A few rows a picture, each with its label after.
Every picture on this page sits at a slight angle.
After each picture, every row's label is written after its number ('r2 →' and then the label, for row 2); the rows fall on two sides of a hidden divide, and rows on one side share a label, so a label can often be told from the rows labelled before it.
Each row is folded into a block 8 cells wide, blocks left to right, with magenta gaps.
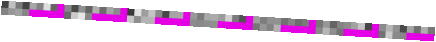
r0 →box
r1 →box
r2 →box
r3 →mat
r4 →mat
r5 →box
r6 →box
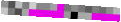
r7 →mat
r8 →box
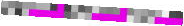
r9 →mat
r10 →box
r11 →mat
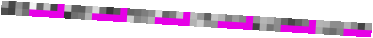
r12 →box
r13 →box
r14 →box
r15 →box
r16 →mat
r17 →mat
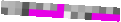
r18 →box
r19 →box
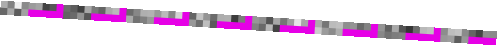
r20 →mat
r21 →box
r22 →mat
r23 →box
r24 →box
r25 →mat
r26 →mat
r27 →mat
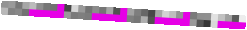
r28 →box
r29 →box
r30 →box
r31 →mat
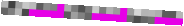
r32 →box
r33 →box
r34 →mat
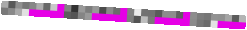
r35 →mat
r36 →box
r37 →box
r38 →mat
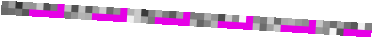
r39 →box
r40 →mat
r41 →box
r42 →mat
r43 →mat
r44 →box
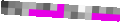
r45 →mat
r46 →mat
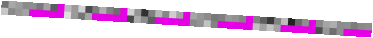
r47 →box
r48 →mat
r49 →box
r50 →box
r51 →box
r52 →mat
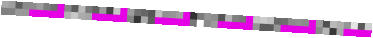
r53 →box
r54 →mat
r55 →box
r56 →mat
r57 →mat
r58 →mat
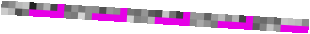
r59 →mat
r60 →box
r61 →mat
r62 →box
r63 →box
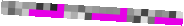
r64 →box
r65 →box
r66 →box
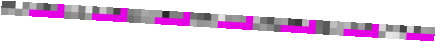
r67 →mat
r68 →mat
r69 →box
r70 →box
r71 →box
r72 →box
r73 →box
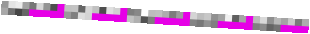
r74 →mat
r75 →box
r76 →mat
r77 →mat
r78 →mat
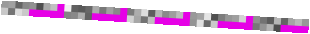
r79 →box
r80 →box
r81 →mat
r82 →mat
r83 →box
